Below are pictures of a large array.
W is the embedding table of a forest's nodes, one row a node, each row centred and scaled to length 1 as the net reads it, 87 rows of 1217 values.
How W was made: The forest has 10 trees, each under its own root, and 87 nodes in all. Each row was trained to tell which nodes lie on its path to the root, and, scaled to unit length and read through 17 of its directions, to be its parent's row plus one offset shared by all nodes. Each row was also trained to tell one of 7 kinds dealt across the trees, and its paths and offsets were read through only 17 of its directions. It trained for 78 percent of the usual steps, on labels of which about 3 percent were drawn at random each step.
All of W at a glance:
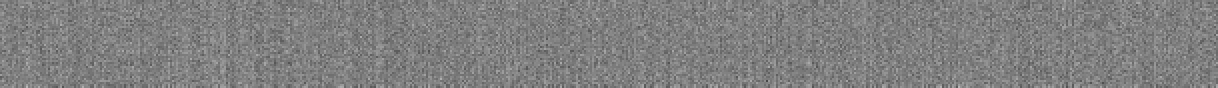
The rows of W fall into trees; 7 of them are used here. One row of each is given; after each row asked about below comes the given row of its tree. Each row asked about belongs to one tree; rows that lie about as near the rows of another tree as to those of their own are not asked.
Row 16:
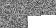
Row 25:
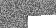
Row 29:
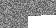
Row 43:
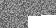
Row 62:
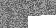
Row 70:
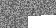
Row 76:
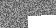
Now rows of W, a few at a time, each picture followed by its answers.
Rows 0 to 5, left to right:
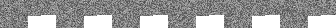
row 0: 16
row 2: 43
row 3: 43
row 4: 43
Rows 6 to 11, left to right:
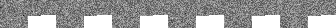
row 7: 76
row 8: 29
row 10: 16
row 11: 43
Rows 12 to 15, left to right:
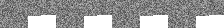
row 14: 25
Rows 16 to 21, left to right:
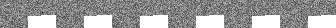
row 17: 62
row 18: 43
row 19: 43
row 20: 76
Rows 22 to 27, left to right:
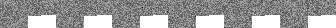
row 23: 29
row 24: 76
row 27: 16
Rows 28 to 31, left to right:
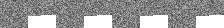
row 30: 76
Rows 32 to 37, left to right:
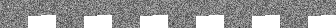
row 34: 62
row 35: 62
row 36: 43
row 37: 70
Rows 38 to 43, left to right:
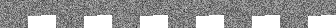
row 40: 76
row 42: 62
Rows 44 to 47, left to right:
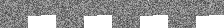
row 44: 16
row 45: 62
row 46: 70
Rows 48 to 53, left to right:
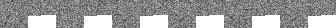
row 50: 16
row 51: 16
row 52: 70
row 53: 16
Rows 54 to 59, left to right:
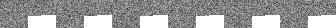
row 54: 29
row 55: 25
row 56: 16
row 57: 76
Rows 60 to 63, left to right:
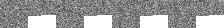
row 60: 43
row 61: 62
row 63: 62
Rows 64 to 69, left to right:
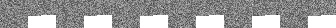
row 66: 43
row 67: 43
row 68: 76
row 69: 16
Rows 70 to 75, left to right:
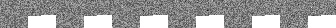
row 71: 62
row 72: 76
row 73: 16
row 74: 62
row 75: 25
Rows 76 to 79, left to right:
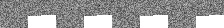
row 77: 76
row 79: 43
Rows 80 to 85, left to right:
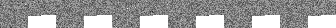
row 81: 62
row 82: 76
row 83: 43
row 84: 76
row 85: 62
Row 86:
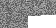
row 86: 62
